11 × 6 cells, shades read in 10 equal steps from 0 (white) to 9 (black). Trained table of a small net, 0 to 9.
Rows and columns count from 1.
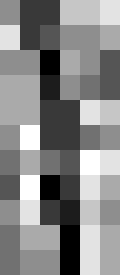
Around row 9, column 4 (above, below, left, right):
7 9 7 2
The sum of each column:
44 35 72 66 26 36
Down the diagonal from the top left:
4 7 9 4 1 4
